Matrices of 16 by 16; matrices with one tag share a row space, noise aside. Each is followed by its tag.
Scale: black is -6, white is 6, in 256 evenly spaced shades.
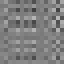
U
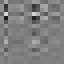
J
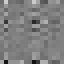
J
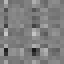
J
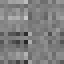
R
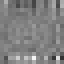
U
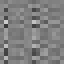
J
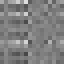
R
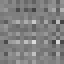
U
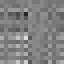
R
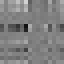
R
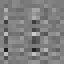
J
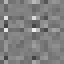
J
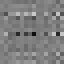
U
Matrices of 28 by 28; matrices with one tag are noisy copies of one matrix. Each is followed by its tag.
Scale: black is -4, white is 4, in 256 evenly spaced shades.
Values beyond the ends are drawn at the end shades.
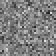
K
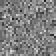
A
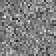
A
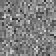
A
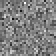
A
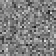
K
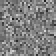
A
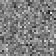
K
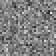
K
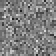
A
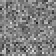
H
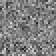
H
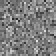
A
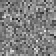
A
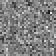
K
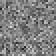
H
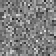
A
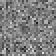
H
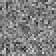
H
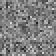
H
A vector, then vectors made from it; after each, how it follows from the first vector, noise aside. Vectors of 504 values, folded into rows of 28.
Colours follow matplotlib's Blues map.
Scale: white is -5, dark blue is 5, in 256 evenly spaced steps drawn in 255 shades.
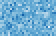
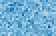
sign-scrambled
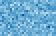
sign-scrambled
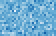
wrapped around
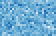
sign-scrambled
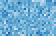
wrapped around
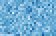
wrapped around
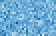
wrapped around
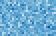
sign-scrambled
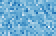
sign-scrambled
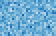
sign-scrambled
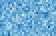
negated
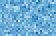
wrapped around
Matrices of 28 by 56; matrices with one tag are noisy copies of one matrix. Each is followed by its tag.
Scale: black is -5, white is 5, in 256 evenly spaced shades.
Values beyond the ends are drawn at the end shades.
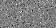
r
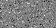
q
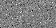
r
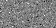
q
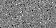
r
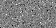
r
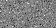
q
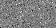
r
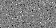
r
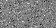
q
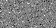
q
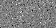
r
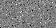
r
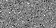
q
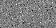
r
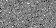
q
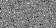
q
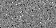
r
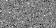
q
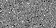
q
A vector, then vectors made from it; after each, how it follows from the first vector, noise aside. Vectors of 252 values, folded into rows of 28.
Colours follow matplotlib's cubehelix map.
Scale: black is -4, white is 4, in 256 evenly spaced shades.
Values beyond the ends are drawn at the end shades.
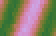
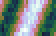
scaled up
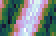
scaled up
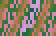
sign-scrambled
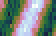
scaled up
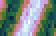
scaled up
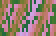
sign-scrambled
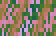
sign-scrambled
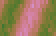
shrunk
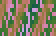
sign-scrambled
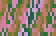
sign-scrambled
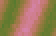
shrunk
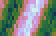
scaled up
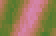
shrunk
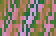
sign-scrambled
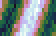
scaled up
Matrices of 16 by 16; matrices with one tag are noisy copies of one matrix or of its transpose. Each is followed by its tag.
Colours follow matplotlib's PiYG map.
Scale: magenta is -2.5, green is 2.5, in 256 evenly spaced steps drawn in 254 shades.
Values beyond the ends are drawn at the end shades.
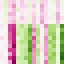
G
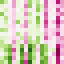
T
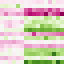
G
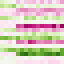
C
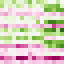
T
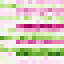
C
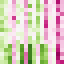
T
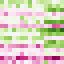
T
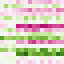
C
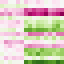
G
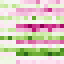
C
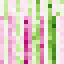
C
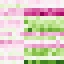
G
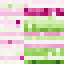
G
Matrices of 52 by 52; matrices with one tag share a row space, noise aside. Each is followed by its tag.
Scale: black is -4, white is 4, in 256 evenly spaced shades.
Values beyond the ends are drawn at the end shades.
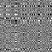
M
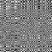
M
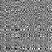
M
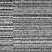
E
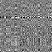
M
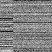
E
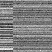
E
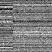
E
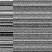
E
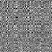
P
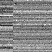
E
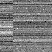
E
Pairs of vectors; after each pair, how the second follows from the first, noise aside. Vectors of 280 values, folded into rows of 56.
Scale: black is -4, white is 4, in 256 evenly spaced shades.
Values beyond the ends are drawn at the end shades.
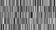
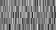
wrapped around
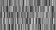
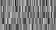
reversed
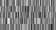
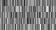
reversed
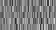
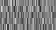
reversed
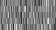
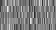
reversed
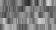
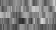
wrapped around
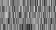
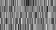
reversed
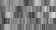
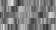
wrapped around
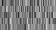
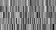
reversed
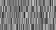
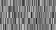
reversed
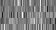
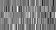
wrapped around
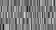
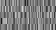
wrapped around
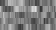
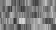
reversed
